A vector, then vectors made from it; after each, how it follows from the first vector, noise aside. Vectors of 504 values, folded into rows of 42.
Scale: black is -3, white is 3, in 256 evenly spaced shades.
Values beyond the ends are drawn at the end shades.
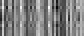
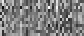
sign-scrambled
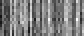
wrapped around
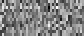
sign-scrambled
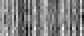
reversed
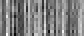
wrapped around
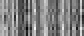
reversed
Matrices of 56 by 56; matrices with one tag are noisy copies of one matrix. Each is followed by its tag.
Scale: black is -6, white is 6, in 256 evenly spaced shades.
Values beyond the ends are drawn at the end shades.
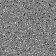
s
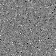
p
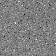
s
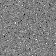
s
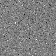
s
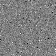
p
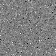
p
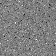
s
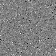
p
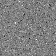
s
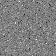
s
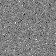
s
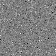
p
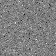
s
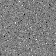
s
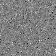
p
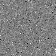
p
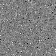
p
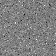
s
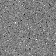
s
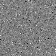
p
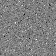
s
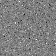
s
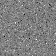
s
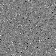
p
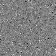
p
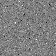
s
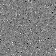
p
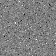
s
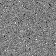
s
